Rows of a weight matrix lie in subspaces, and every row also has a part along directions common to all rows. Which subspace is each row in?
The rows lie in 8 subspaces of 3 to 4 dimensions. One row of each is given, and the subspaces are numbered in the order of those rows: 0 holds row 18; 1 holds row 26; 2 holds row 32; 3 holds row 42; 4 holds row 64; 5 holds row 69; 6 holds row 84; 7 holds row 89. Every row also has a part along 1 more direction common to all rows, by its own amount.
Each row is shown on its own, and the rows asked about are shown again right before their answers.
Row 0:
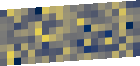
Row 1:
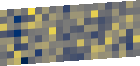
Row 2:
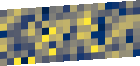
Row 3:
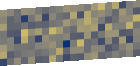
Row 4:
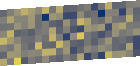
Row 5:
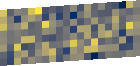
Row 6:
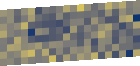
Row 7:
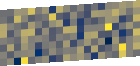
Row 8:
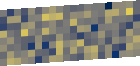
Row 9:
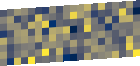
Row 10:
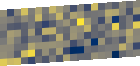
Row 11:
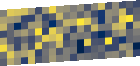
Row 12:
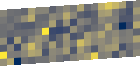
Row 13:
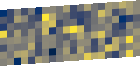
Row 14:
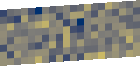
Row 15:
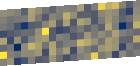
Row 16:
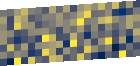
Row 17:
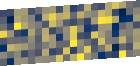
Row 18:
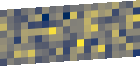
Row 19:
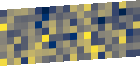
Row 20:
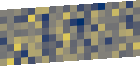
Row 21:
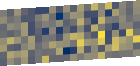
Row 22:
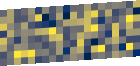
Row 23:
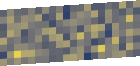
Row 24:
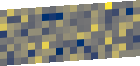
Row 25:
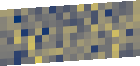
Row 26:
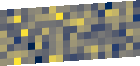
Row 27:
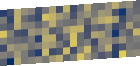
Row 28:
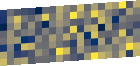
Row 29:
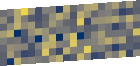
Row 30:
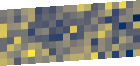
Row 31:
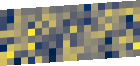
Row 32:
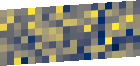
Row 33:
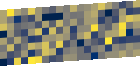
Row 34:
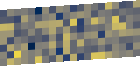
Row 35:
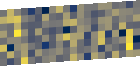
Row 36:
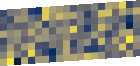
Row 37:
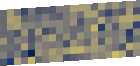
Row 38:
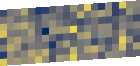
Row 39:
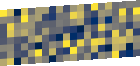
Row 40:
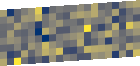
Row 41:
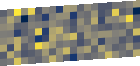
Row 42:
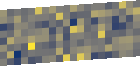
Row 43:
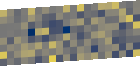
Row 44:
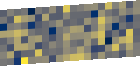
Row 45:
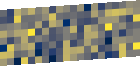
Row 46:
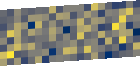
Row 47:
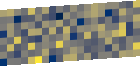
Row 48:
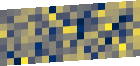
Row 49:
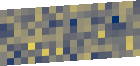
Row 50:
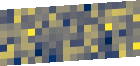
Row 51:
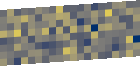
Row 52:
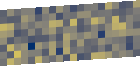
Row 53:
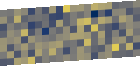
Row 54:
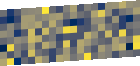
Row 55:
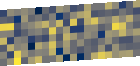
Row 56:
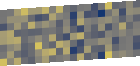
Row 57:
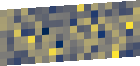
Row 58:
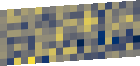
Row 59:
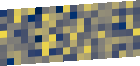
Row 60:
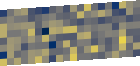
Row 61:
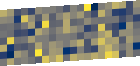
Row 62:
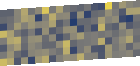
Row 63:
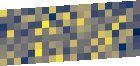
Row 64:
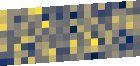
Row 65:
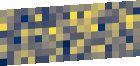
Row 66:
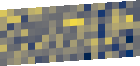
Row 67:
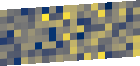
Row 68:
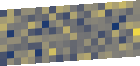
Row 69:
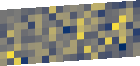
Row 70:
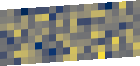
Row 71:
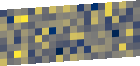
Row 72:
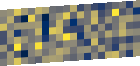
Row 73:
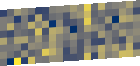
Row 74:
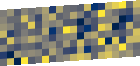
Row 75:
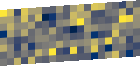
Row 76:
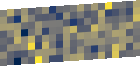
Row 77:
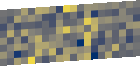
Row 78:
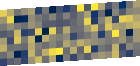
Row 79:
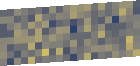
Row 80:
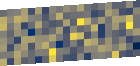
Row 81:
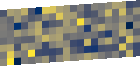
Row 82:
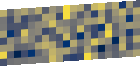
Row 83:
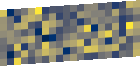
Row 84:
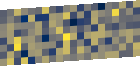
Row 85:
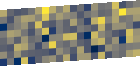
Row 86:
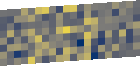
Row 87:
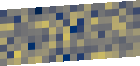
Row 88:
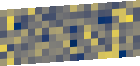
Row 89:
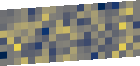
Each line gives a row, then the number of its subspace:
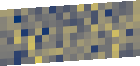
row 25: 1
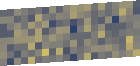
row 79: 3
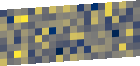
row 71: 1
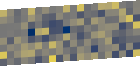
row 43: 7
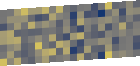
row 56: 0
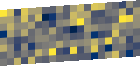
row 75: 6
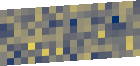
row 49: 3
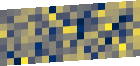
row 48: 5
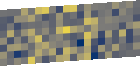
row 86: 2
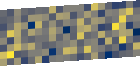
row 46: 5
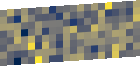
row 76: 1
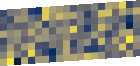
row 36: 4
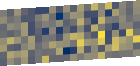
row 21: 2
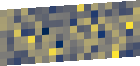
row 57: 1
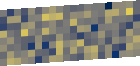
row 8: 1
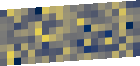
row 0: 4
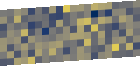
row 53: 2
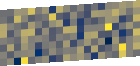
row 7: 5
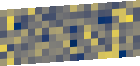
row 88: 6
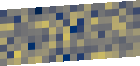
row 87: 3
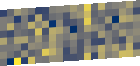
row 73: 3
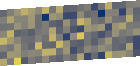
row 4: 0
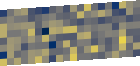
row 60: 7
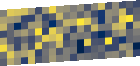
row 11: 4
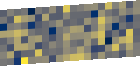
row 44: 2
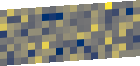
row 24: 1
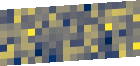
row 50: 5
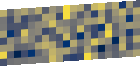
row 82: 0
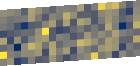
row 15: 7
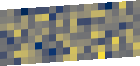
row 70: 0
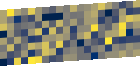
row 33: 1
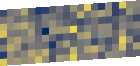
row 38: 7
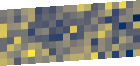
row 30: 7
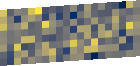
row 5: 4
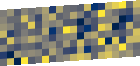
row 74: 5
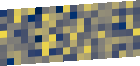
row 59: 6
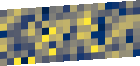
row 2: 7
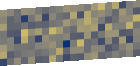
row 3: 0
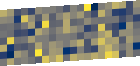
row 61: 5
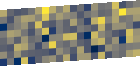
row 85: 7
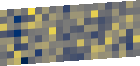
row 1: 2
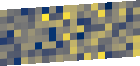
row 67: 0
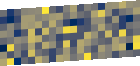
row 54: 2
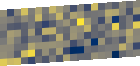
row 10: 4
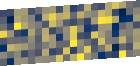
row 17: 6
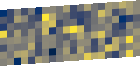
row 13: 6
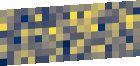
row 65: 0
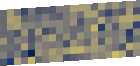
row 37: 4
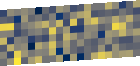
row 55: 3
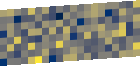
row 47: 1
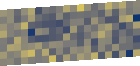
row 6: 7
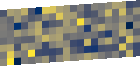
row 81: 4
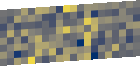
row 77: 2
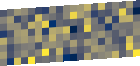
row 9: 3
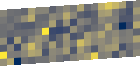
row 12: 7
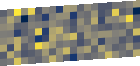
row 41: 6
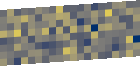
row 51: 2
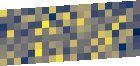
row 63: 5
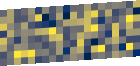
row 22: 0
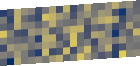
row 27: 6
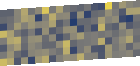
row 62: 0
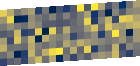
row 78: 1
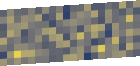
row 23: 0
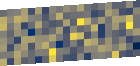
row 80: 1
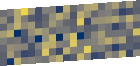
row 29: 6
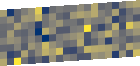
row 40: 4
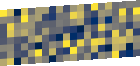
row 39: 6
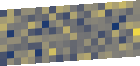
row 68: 5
